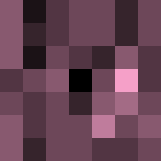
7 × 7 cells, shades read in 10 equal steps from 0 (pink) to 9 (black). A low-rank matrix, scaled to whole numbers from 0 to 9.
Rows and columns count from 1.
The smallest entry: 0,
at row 4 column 6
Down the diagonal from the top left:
4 7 5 9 4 5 5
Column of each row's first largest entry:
2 2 2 4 4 2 2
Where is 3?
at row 5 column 6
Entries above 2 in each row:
7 7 7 6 7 6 7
